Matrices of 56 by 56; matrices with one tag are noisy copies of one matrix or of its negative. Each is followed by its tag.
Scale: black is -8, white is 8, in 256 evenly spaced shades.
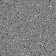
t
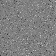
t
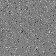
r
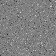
t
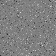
t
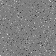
t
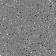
t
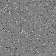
r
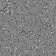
r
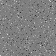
t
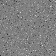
t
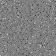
t
